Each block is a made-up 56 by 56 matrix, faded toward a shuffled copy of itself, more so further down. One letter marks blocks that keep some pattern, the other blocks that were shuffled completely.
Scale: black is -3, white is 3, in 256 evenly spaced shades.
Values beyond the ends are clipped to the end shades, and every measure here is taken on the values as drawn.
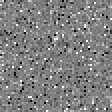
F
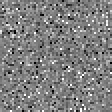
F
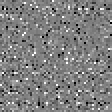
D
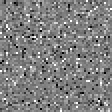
D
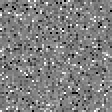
F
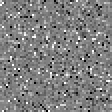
F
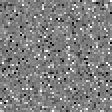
F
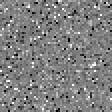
F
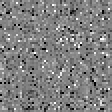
D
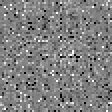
D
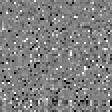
D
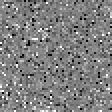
F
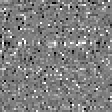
D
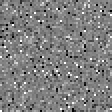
F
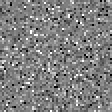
F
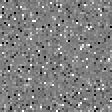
F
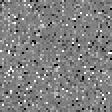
F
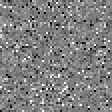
D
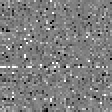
D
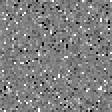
F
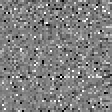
D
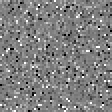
F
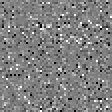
D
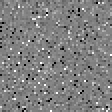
F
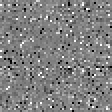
D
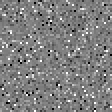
F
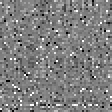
D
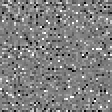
D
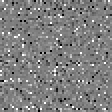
D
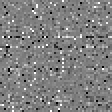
D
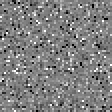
F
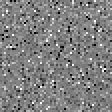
F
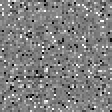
D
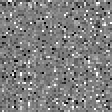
D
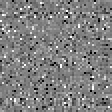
D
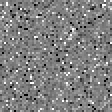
F
